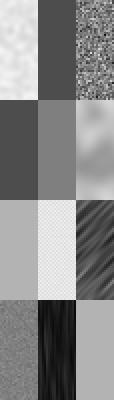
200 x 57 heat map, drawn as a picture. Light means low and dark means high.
The table splits into 4 rows of 3 panels. Panel 1,1: very low, blotchy, faint in contrast. Panel 1,2: high, flat. Panel 1,3: middling, fine-grained, strong in contrast. Panel 2,1: high, flat. Panel 2,2: middling, flat. Panel 2,3: low, smooth. Panel 3,1: low, flat. Panel 3,2: very low, checkered, faint in contrast. Panel 3,3: high, slanting up to the right. Panel 4,1: middling, fine-grained, faint in contrast. Panel 4,2: very high, streaked downward, faint in contrast. Panel 4,3: low, flat.
